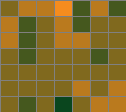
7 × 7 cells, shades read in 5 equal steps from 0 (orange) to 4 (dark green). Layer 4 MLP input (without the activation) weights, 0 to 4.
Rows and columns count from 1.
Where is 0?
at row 1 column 4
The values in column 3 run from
1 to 2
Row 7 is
2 3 2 4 2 1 1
